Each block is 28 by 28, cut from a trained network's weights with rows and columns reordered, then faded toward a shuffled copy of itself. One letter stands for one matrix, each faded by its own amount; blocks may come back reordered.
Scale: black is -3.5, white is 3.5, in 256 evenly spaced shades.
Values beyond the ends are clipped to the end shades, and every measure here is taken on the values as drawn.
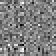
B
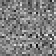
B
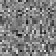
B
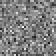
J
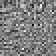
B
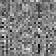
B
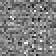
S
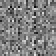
B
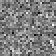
J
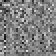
B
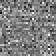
S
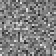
J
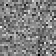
J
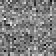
S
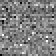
S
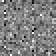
S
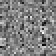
B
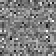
S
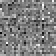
S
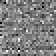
S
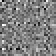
B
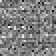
S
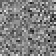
B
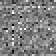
S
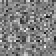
B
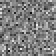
J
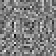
B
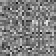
B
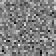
J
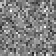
J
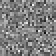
J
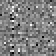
S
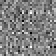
B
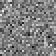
J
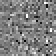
S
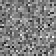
J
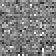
S
